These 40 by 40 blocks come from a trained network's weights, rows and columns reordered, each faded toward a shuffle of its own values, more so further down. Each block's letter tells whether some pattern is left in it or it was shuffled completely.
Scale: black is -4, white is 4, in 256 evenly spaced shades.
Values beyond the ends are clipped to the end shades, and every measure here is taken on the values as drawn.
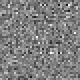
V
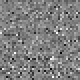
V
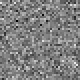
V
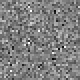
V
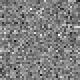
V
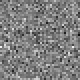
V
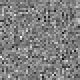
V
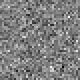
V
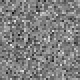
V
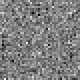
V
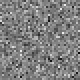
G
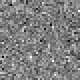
G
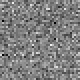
V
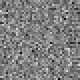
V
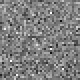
G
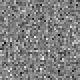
G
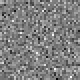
G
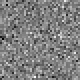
G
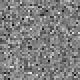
V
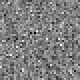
G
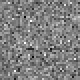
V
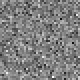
G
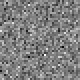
G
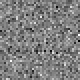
V
